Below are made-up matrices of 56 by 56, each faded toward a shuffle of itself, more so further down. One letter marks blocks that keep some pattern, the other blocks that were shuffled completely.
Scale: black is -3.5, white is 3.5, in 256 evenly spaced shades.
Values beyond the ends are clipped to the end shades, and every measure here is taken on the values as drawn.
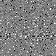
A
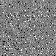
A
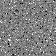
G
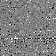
A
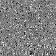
A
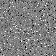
G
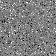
G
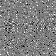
A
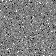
G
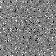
A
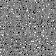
A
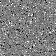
G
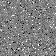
G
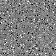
A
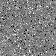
G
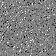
G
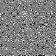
A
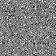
A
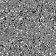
A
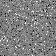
G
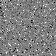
G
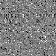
A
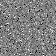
G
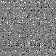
A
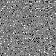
A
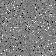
G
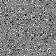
A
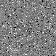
G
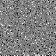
A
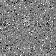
A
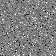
G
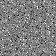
G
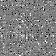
A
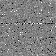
A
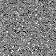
A
